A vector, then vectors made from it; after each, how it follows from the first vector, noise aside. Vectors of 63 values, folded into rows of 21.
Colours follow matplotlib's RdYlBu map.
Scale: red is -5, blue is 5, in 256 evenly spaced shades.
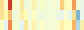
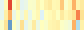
sign-scrambled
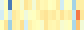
negated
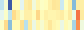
negated
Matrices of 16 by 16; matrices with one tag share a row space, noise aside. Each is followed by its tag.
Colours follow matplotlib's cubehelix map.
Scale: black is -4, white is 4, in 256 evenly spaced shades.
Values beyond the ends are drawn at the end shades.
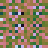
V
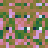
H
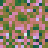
H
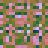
H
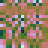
V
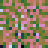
V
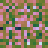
H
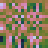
V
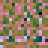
H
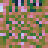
V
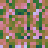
H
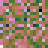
H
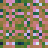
H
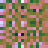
V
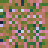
V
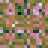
H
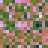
H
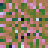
V
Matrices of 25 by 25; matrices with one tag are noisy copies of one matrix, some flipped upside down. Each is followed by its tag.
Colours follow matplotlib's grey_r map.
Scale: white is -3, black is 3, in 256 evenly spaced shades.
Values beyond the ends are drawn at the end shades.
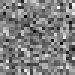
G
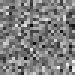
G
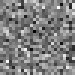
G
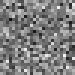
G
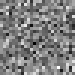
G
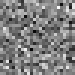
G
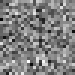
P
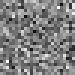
G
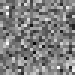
G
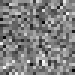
P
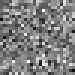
P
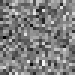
P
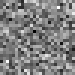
G
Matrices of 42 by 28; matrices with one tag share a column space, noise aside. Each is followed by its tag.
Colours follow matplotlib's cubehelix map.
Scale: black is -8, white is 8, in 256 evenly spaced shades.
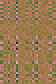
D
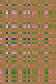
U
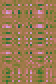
U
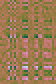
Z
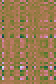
Z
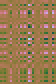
U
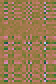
D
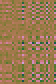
D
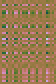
U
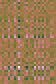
Z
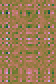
U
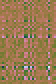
Z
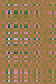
U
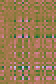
Z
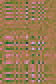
D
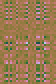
D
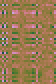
U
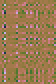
U
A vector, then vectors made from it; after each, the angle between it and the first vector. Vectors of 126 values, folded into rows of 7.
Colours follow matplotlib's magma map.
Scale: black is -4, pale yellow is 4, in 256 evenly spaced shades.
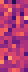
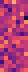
nearly opposite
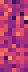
nearly parallel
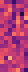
nearly parallel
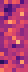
partly opposed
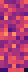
partly aligned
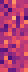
nearly opposite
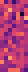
nearly parallel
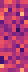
partly opposed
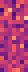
partly aligned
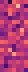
orthogonal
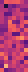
partly opposed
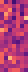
nearly parallel
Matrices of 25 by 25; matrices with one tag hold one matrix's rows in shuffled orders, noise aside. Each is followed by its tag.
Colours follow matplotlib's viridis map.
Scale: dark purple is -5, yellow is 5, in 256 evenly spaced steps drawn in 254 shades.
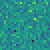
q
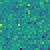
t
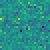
t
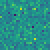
q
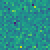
q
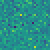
q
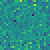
q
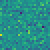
t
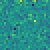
q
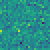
t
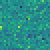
t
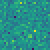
q
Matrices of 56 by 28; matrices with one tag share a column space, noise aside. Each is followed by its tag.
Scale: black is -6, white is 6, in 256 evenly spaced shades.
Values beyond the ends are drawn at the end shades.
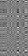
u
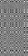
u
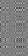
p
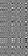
p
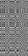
u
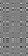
p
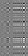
p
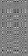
u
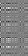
p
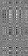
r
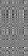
r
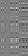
p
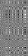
r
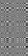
p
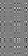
p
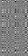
u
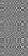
p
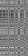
r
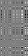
r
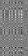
r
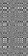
p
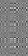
p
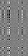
r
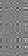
p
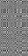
u
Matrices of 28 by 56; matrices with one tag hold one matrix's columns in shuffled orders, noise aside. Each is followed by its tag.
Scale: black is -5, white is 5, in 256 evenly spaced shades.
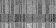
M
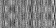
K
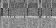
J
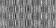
K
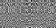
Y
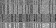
M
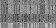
M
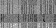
M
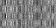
K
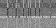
J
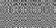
Y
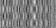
K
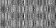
K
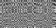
Y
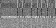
J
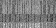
M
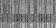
M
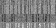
M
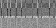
J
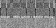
J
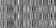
K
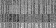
M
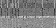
J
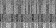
M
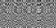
Y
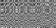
Y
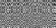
Y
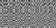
Y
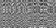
Y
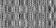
K
